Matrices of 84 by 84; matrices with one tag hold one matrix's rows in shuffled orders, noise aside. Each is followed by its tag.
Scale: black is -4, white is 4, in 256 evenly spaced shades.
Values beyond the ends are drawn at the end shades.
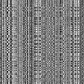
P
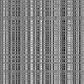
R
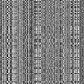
P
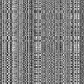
P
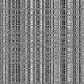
R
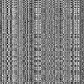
P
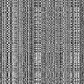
P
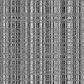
R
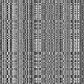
P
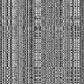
P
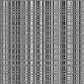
R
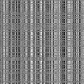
R
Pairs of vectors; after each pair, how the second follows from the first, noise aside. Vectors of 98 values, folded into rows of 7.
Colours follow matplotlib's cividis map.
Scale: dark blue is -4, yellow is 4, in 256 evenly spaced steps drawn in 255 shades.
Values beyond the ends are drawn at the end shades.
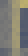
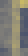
copied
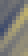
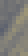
shrunk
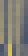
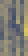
wrapped around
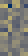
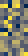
scaled up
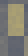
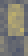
copied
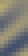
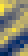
scaled up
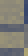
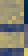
scaled up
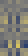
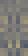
shrunk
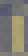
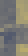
wrapped around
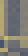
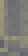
shrunk
